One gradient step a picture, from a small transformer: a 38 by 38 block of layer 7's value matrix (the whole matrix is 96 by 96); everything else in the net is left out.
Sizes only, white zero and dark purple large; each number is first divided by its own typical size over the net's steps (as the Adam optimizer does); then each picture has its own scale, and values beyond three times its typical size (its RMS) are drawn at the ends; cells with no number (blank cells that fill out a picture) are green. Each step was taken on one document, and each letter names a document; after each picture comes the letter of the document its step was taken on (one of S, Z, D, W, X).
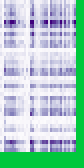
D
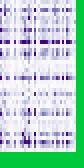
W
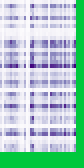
D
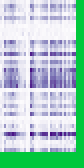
D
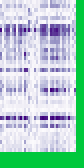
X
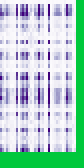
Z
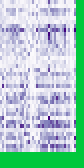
X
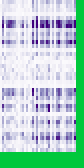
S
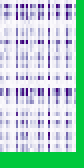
Z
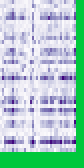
D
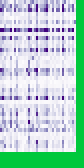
W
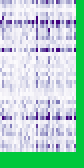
S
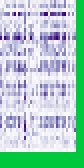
X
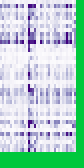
S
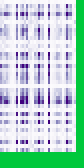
Z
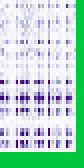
Z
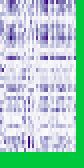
X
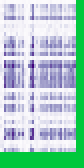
D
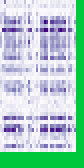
X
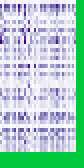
X
